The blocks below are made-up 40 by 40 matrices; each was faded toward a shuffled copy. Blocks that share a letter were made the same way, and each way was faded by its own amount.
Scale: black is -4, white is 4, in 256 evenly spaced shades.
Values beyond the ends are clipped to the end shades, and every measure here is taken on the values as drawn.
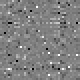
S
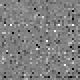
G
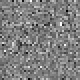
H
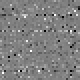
G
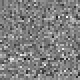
H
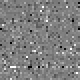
G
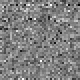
H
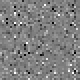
S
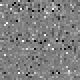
G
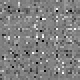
S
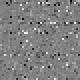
G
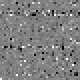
G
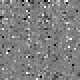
G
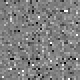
G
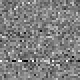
H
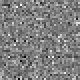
H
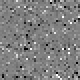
G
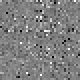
G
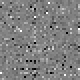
G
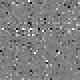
G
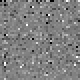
G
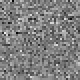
H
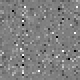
G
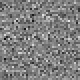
H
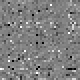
G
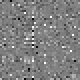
S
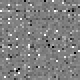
G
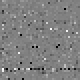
G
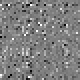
S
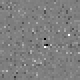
G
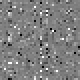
S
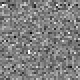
H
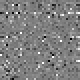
S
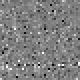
G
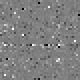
G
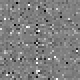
S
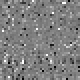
S
